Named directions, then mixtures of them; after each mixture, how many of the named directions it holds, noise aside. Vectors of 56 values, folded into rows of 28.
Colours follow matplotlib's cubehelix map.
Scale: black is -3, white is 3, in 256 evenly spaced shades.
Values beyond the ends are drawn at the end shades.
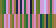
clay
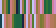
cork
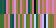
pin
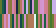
three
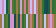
three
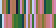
one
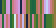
three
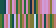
two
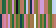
three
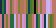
two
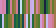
two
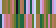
two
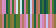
one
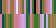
three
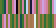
three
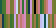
three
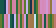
two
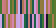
three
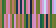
one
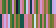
three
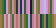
one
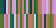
two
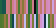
one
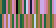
three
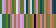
three
